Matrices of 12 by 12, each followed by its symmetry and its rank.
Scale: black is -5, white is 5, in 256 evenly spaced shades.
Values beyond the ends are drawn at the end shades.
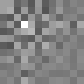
symmetric, rank two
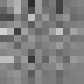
antisymmetric, rank two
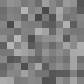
antisymmetric, full rank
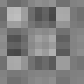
symmetric, rank one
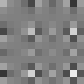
symmetric, rank one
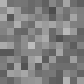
neither, full rank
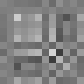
symmetric, rank two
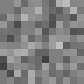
antisymmetric, full rank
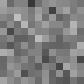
neither, full rank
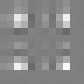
symmetric, rank one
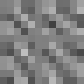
antisymmetric, rank two
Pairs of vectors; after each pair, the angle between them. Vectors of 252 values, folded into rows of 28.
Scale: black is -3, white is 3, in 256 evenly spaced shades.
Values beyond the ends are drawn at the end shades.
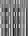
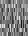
orthogonal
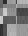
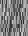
orthogonal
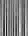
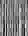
nearly parallel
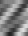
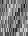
partly aligned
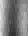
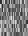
orthogonal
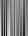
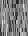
partly opposed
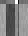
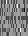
orthogonal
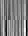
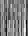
nearly parallel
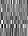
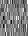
partly opposed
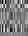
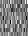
partly opposed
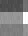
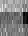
nearly opposite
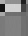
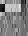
nearly parallel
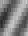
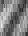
nearly opposite
